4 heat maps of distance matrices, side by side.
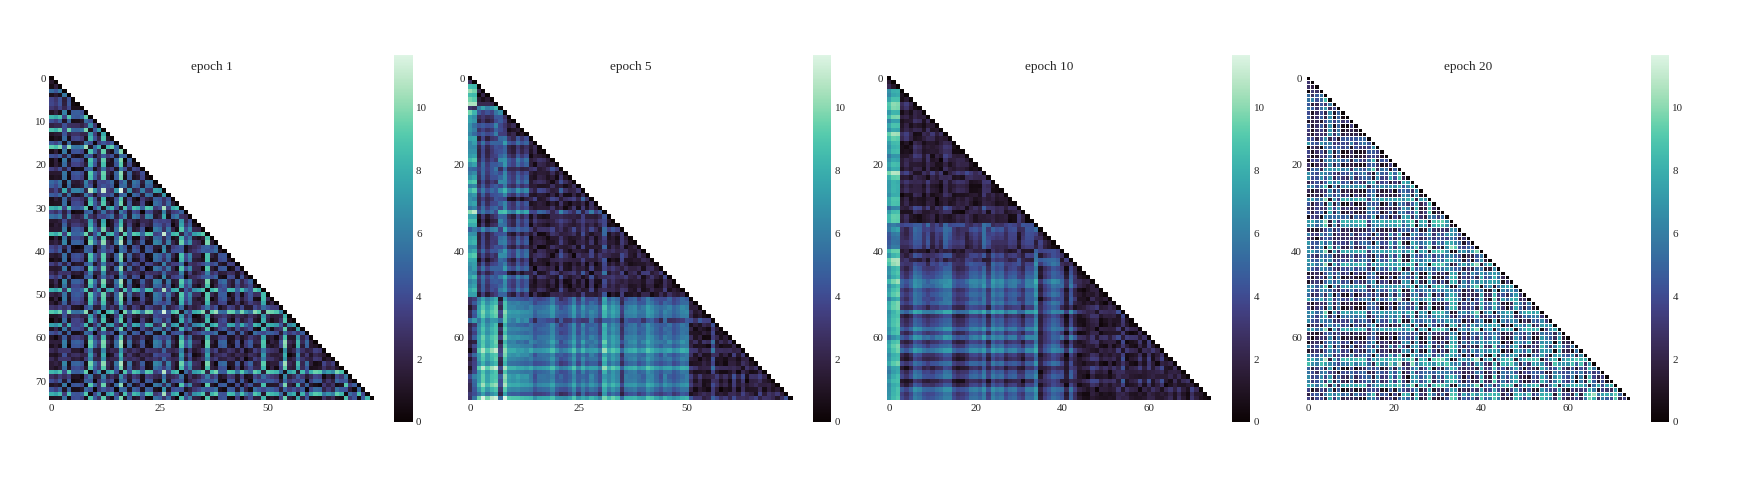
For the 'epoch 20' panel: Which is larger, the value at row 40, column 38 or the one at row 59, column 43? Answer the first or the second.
the first
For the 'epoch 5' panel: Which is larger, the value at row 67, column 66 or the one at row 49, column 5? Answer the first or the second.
the second
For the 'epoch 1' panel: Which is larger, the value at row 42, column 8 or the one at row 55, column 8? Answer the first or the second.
the second
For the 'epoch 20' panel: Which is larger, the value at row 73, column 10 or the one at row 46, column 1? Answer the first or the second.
the first
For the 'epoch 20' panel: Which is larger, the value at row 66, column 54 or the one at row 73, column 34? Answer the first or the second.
the second
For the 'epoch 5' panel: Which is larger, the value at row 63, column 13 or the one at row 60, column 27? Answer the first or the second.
the first
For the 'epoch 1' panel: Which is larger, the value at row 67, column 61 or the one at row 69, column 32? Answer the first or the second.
the second
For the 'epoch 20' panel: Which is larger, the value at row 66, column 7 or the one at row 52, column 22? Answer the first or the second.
the second
